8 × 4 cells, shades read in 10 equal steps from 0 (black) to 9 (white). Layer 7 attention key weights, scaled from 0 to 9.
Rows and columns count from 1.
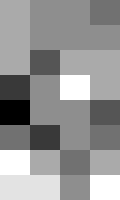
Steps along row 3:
down up same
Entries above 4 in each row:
3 4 3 3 2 1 3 4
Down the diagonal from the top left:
6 5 6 6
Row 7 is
9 6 4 6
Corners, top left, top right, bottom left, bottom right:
6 4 8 9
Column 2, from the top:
5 5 3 5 5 2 6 8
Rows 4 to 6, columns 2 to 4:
5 9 6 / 5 5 3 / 2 5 4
